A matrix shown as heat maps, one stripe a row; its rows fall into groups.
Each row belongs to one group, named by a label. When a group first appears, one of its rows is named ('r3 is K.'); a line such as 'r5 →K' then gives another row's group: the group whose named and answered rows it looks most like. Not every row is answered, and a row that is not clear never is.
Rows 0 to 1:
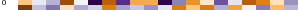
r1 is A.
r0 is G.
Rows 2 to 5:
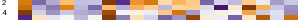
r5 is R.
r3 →G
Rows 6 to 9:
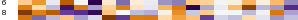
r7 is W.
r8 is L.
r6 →G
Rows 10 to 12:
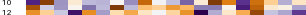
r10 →R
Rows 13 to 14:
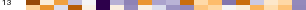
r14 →G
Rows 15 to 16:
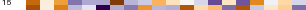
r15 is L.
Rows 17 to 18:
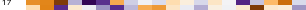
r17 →L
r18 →G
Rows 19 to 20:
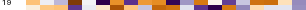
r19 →G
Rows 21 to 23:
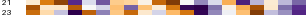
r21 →L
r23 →W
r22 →G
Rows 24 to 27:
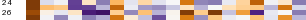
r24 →W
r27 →A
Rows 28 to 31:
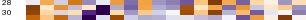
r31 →L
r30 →A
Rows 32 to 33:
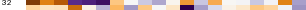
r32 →L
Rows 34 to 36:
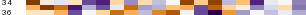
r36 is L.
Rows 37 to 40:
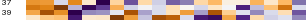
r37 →G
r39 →L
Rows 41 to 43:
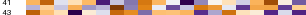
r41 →G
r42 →R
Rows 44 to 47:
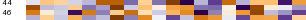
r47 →R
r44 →R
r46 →W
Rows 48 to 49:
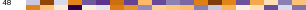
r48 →R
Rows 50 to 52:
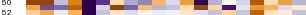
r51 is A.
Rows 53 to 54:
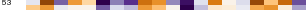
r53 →G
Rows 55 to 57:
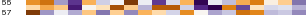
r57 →W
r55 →W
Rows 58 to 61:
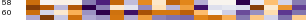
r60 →A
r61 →R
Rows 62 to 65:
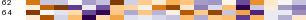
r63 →L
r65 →R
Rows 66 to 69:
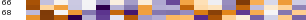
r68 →R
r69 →L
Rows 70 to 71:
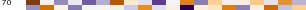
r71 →R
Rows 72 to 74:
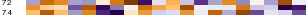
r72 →L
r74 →W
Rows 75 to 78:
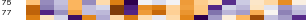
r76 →A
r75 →A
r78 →W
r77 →A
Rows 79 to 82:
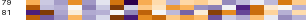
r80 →A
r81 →R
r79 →A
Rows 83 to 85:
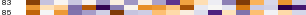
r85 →L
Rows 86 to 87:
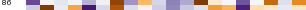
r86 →R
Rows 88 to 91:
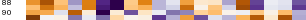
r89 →W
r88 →W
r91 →W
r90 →G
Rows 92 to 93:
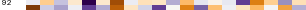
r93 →A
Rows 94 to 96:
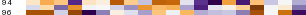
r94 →L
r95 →G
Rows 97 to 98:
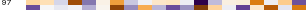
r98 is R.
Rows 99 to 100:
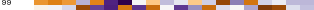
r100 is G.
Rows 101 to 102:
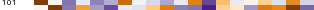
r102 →G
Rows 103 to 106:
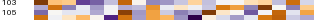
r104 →R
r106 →G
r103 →L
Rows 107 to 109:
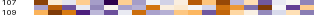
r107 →A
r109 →L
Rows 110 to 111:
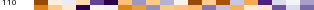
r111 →L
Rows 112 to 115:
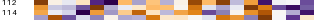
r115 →R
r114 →W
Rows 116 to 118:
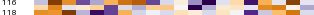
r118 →L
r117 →G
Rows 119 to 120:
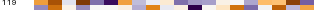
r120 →R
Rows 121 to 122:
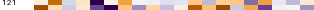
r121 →R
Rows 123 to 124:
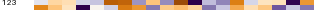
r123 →R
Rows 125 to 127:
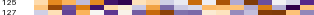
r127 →G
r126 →R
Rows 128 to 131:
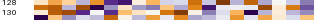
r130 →L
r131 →R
